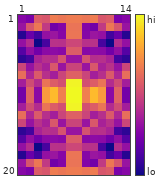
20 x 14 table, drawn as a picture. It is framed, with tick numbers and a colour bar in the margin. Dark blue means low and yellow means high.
Its left and right halves mirror each other, and so do its top and bottom. There is no overall slope. The field is mottled with small blotches. There is no seam. The centre is the ninth with the highest average.
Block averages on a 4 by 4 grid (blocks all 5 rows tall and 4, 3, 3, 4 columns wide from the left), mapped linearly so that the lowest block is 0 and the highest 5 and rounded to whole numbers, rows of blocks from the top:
0330
2552
2552
0330
